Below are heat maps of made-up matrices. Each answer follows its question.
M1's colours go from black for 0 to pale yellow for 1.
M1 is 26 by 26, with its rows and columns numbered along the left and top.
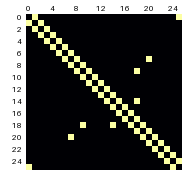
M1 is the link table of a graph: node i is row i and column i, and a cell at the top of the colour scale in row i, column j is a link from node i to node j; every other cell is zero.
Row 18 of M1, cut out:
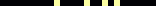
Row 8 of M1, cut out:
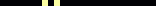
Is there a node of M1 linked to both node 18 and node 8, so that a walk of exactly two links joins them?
yes
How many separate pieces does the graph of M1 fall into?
1
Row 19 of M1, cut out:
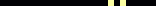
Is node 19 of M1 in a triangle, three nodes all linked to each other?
no
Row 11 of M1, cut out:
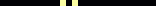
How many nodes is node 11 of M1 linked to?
2
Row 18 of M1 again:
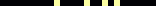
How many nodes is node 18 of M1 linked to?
4
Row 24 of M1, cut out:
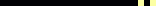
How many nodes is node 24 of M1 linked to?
2
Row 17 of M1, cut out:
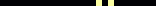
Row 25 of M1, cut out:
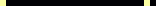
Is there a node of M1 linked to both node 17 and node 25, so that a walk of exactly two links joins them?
no
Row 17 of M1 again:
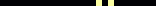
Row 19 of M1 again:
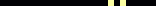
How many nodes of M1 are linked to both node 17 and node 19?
1
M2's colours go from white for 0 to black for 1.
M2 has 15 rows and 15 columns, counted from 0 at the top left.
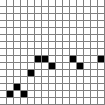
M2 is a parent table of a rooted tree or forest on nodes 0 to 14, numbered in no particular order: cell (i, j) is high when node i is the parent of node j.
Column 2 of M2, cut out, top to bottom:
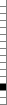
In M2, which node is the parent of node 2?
12
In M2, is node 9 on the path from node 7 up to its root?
yes
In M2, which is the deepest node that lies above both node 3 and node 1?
13
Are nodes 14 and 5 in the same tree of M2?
yes
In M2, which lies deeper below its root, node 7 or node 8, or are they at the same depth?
node 7
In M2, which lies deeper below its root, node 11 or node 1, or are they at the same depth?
the same depth
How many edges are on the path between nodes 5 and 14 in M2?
2
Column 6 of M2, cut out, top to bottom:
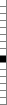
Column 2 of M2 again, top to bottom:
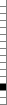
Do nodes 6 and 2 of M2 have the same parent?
no
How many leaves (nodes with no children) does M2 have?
10
